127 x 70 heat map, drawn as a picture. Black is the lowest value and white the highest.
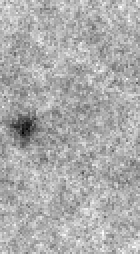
Average level on the scale: 70%. Grain: blotchy. Odd rows or columns: none. Stripes: none. Dips: one, in the middle left. Ninth with the lowest average: middle left. Slope: none.
